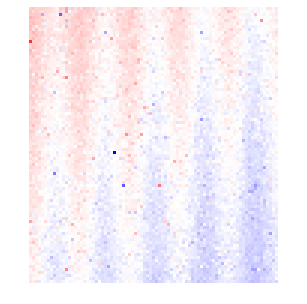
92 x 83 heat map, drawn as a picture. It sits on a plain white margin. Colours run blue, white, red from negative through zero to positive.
No single row or column stands out from its neighbours. The bottom right is the ninth with the lowest average. Upright stripes repeat 5 times across the table. The field climbs toward the top left.
